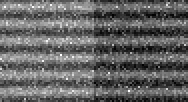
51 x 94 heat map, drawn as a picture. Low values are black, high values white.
Seam: vertical, 50% of the way across, the left part higher. Histogram: bell-shaped. Stripes: horizontal, repeating 6 times.
